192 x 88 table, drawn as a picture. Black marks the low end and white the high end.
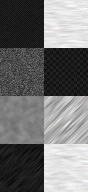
It is made of 4 by 2 panels. Panel 1,1: very low, checkered, faint in contrast. Panel 1,2: very high, streaked across, faint in contrast. Panel 2,1: low, fine-grained. Panel 2,2: very low, checkered, faint in contrast. Panel 3,1: middling, blotchy, faint in contrast. Panel 3,2: high, slanting up to the right. Panel 4,1: very low, slanting up to the right, faint in contrast. Panel 4,2: very high, streaked across, faint in contrast.
